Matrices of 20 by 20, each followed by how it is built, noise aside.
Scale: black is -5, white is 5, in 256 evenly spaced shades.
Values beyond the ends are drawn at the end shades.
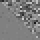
upper triangular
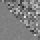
upper triangular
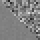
upper triangular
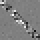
banded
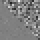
upper triangular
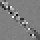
banded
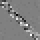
banded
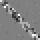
banded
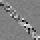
banded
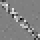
banded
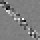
banded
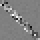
banded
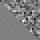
upper triangular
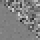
upper triangular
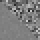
upper triangular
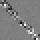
banded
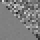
upper triangular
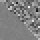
upper triangular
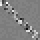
banded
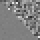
upper triangular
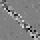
banded
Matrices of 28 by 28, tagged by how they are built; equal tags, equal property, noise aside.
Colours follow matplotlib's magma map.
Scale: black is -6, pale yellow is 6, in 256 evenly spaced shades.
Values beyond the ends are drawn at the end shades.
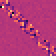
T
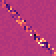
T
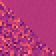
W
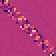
T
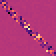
T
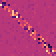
T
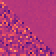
W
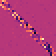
T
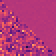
W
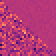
W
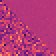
W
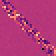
T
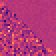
W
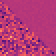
W
